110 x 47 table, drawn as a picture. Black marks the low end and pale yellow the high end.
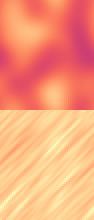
It is made of 2 by 1 panels. Panel 1,1: high, smooth. Panel 2,1: very high, slanting up to the right, faint in contrast.
